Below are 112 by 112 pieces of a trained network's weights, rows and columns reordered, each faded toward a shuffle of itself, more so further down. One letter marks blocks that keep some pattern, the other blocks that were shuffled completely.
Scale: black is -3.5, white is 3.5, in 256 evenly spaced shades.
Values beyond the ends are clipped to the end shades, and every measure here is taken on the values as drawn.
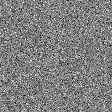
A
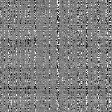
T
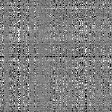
T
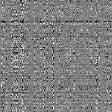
T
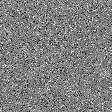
A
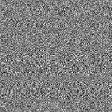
T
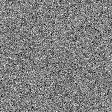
A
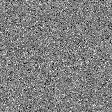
A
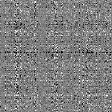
T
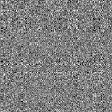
T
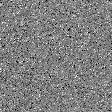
A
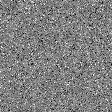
A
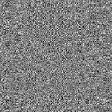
T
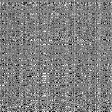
T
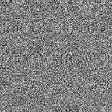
T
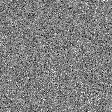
A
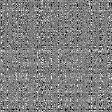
T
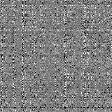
T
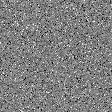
A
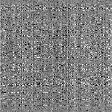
T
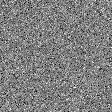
A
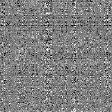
T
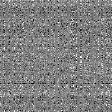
T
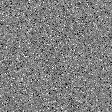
A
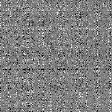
T
